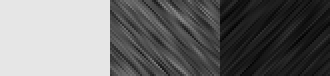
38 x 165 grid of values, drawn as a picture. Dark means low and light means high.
It is made of 1 by 3 panels. Panel 1,1: very high, flat. Panel 1,2: low, slanting down to the right. Panel 1,3: very low, slanting up to the right, faint in contrast.
